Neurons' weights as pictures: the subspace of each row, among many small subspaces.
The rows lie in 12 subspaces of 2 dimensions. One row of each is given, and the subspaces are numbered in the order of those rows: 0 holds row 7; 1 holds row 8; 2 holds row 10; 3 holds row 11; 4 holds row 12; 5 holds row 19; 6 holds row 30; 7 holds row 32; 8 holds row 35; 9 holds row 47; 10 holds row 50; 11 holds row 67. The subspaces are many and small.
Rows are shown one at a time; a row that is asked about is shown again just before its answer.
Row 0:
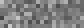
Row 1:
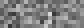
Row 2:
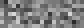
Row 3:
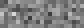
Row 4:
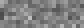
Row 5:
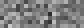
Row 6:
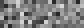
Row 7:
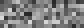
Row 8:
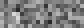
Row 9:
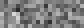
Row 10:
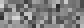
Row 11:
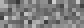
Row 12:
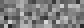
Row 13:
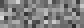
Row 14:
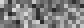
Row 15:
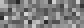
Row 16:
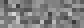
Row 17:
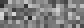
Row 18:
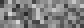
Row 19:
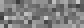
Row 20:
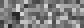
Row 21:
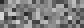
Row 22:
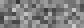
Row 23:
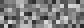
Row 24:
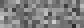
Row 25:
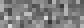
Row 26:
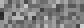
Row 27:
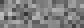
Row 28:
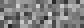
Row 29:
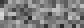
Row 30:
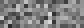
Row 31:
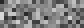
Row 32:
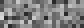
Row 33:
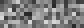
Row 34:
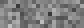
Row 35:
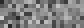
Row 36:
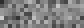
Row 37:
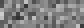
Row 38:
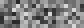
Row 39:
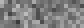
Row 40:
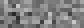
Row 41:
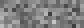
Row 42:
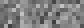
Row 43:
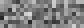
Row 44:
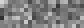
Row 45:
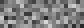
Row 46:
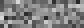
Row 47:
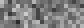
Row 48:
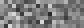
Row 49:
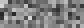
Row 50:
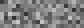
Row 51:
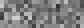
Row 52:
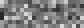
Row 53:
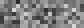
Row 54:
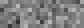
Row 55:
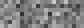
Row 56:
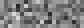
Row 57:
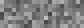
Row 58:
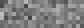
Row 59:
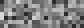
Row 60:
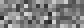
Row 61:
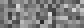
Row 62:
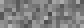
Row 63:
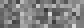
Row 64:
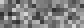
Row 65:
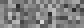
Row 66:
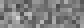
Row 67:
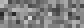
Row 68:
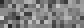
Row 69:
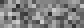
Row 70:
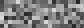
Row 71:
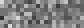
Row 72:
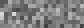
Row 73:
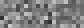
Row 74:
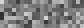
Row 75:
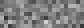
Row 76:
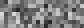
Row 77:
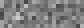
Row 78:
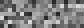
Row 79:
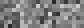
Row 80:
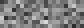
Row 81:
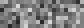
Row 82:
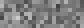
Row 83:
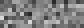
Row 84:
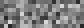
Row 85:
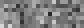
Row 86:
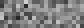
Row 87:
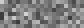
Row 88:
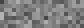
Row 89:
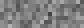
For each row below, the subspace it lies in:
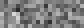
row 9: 1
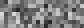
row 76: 1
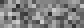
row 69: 7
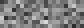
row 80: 4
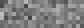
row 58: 11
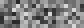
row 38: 5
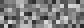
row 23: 4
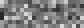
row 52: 6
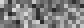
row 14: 9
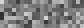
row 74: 10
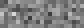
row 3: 11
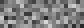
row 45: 4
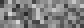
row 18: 9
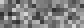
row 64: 7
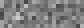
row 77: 1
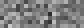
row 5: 6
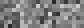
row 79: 5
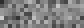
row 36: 8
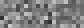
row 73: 6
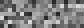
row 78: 0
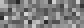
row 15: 3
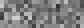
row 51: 2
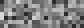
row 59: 7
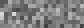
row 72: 1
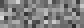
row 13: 3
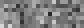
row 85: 3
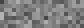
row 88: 10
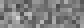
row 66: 2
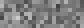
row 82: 2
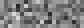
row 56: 11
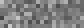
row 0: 8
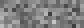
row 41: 3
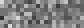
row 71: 8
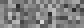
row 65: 10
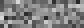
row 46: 5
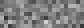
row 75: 4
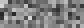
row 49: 11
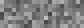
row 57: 10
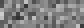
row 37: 1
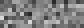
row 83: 0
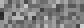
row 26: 1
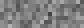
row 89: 10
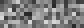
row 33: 0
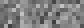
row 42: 4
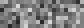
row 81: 9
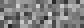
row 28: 7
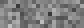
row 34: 7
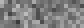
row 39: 9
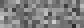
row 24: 3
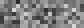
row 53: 5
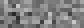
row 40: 2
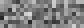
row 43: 0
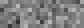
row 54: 9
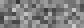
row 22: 5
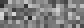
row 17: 11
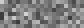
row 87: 10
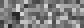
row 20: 1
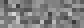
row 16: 2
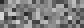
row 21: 10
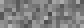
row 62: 10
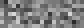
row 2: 2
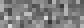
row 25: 9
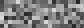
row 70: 5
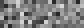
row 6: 3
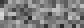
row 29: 6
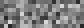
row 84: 4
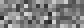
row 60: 6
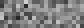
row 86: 11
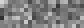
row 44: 8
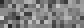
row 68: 8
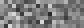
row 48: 8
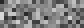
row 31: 10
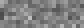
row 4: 6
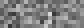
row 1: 6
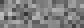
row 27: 7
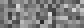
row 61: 10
